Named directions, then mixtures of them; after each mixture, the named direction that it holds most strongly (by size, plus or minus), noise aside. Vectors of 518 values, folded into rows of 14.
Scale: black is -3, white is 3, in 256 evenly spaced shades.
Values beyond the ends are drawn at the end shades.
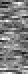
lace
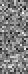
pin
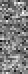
pin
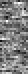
lace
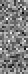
pin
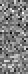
pin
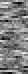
lace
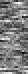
lace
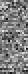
pin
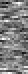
lace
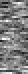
lace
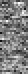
lace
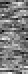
lace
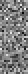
pin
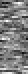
lace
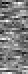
lace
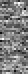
lace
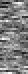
lace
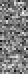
pin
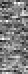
lace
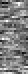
lace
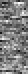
lace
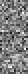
pin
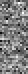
pin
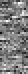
lace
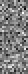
pin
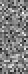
pin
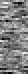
lace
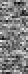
lace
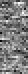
lace
